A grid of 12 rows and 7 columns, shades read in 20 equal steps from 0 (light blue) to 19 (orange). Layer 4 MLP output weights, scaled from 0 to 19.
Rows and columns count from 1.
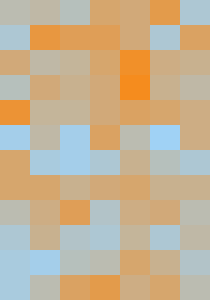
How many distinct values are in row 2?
5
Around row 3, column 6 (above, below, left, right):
3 9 18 9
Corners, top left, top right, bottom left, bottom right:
6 3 2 6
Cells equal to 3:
8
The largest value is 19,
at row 4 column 5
